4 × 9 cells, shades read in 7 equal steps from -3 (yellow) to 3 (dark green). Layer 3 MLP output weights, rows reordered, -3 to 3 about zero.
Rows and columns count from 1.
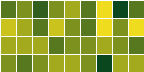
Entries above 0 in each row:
5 2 2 2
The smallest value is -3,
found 3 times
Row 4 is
0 1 0 -1 -1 0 3 -1 -1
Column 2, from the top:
0 -1 -1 1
